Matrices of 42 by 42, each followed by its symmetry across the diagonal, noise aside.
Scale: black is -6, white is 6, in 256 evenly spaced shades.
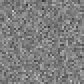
neither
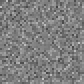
symmetric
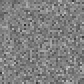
symmetric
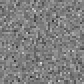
neither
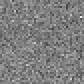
neither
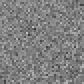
symmetric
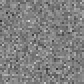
neither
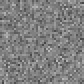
symmetric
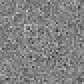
symmetric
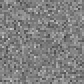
neither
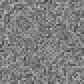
symmetric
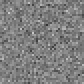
neither
